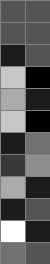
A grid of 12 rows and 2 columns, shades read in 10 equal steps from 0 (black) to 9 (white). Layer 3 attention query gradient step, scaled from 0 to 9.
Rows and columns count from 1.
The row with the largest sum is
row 11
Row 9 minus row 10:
5 -2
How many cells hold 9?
1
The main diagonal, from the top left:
3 3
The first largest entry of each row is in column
1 1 2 1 1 1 2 2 1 2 1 1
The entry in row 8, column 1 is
2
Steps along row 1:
same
